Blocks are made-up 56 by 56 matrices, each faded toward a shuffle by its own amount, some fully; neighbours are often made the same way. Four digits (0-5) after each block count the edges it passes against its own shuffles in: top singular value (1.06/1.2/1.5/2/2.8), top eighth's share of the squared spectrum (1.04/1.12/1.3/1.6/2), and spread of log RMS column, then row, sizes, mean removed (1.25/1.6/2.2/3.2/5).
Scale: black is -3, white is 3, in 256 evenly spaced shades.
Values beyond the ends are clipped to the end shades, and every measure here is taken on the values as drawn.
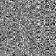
4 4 2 2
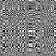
5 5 4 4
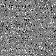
3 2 1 0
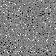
2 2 0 0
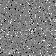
2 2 1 1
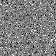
1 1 0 1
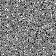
0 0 0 0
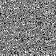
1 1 0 2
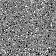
0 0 0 0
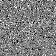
0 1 0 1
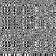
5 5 3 3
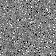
0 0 0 0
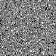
3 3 1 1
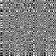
5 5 3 3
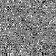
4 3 1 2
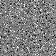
1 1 0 0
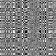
5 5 4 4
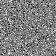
1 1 0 0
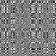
5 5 4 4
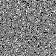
2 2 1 0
